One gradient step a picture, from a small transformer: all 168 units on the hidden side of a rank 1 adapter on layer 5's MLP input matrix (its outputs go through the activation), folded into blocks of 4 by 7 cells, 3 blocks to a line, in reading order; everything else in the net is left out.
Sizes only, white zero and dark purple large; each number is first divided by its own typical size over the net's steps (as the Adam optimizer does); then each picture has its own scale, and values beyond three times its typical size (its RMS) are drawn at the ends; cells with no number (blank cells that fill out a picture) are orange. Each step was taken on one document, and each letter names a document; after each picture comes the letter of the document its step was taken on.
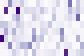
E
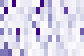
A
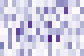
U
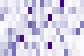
A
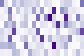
A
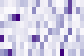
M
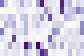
A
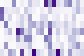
U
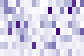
M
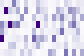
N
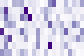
U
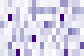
E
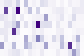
N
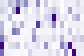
N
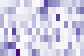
U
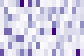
M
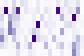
N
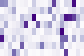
E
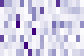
M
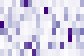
A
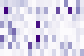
N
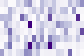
A
